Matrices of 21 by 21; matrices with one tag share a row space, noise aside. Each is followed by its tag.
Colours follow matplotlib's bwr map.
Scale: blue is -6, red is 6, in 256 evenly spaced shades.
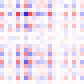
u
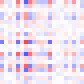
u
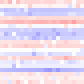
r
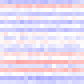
r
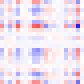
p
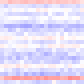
r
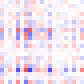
u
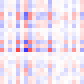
u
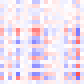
p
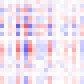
u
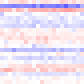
r
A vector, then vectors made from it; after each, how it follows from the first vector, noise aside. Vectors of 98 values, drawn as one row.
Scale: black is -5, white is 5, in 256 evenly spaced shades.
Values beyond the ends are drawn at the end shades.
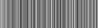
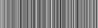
copied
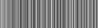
copied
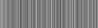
shrunk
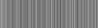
shrunk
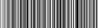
scaled up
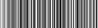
scaled up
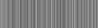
shrunk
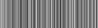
copied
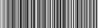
scaled up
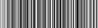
scaled up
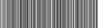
copied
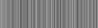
shrunk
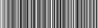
scaled up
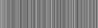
shrunk
